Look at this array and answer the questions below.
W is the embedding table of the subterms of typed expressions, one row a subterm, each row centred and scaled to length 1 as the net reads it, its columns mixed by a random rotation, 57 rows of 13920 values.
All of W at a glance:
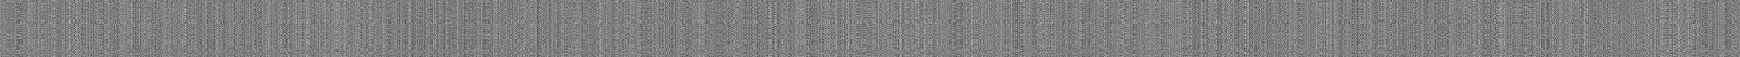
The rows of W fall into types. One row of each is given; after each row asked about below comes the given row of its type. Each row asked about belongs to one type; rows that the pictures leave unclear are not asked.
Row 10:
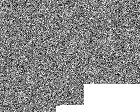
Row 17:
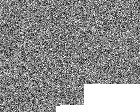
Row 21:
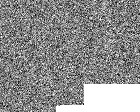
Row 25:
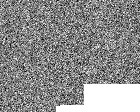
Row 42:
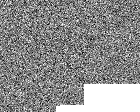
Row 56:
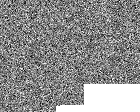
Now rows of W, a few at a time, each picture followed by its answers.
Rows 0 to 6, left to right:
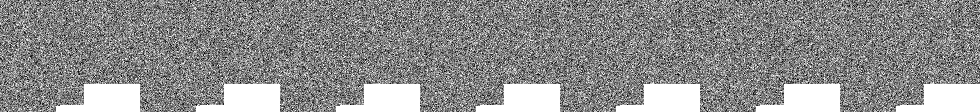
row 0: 56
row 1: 21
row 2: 17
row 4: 10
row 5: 17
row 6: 10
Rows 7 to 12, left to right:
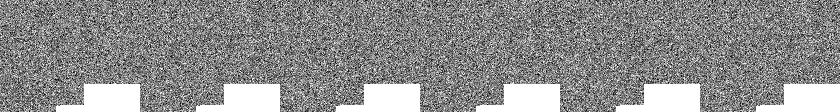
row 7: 21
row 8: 56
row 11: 17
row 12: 56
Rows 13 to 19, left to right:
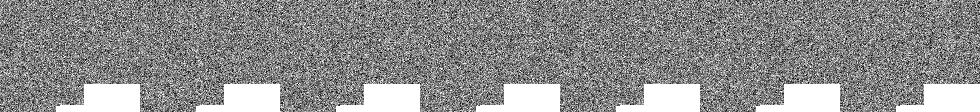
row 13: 17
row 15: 25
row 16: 56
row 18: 17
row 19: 25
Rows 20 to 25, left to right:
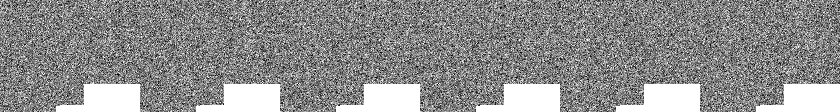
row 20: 10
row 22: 25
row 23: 25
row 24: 56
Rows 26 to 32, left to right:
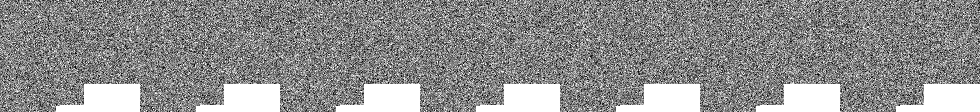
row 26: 56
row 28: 17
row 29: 42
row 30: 56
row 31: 10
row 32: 25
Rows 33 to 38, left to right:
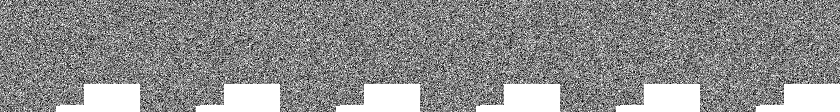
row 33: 42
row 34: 17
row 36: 25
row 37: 21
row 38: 17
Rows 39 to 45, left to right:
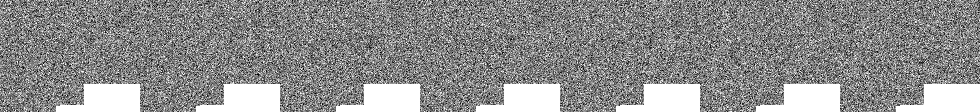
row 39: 42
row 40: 10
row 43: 25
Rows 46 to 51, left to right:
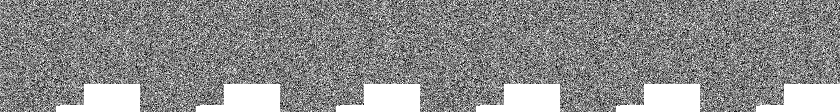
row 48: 21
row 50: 56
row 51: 42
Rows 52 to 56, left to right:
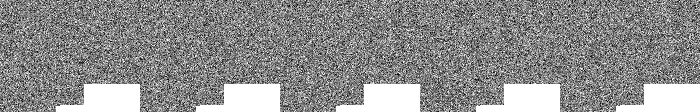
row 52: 17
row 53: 56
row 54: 10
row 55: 21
